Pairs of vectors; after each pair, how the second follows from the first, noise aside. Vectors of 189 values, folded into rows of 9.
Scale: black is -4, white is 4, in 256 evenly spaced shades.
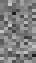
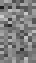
reversed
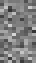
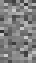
reversed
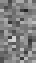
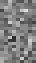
negated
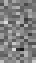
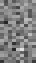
negated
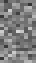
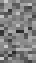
negated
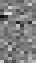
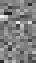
negated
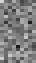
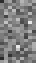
negated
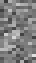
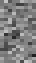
negated
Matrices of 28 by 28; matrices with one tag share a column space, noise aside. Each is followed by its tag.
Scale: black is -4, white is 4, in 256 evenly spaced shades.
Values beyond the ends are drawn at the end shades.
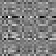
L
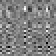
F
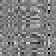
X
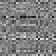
L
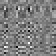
F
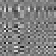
F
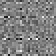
L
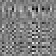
F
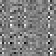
X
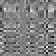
F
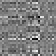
L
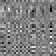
F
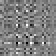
X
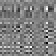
F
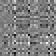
X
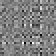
X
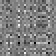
X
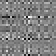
L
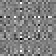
L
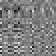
F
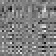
F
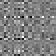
L
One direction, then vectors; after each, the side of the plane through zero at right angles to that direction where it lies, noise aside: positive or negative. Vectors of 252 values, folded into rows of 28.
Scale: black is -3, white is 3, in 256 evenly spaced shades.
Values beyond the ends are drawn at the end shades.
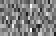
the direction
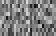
negative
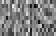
negative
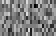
negative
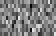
negative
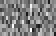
positive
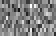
positive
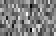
negative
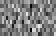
negative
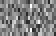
positive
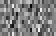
negative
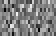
positive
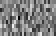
positive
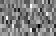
positive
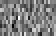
negative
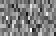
positive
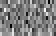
positive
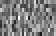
negative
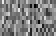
negative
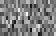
negative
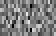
negative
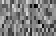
negative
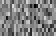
negative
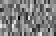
positive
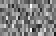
positive
